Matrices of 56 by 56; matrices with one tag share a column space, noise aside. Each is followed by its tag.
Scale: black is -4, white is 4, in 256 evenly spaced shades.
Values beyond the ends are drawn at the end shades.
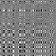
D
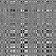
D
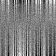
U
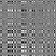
D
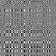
D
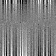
U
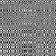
D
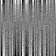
U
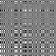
D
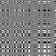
D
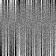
U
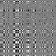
D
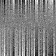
U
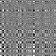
D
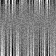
U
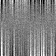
U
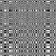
D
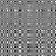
D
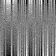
U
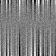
U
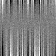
U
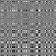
D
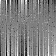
U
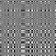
D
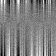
U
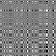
D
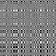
D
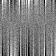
U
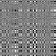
D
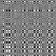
D
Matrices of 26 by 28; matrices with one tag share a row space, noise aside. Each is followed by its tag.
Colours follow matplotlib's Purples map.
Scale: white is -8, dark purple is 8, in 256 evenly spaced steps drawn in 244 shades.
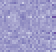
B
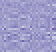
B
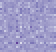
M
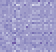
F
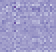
F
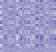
M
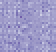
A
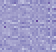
B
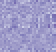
B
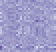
M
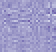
B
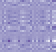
B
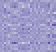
B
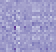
F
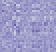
F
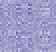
A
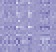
A
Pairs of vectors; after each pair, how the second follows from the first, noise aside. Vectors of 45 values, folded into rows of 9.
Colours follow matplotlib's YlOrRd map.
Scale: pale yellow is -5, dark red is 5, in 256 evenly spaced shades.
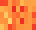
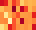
scaled up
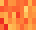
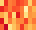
scaled up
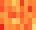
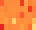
partly zeroed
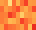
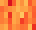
sign-scrambled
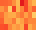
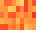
sign-scrambled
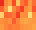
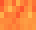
shrunk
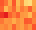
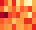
scaled up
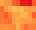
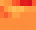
partly zeroed
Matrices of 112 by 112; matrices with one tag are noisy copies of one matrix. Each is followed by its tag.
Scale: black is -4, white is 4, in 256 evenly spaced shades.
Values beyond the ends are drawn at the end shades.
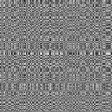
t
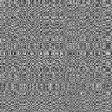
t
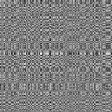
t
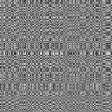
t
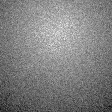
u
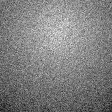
u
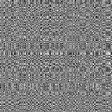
t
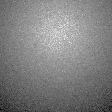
u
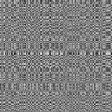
t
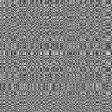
t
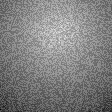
u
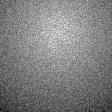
u
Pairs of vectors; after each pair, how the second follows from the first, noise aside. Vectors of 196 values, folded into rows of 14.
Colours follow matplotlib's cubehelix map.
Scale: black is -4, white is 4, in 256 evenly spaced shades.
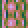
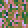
sign-scrambled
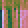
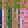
copied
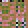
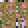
sign-scrambled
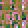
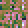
copied
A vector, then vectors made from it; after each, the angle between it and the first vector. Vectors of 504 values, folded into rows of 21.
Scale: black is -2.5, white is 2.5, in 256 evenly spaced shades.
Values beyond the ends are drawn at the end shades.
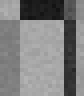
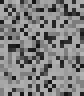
orthogonal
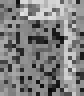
partly opposed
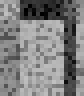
nearly parallel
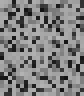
orthogonal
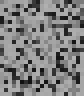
orthogonal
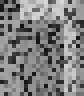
partly opposed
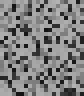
orthogonal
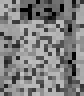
partly aligned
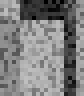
nearly parallel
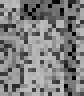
partly aligned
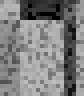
nearly parallel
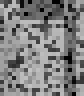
partly aligned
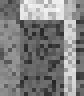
nearly opposite
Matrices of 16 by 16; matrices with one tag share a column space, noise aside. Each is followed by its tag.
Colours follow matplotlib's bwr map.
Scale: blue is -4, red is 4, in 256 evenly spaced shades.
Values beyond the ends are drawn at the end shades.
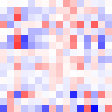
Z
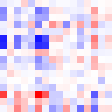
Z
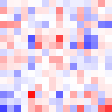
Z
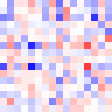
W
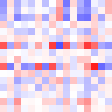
W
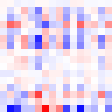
Z
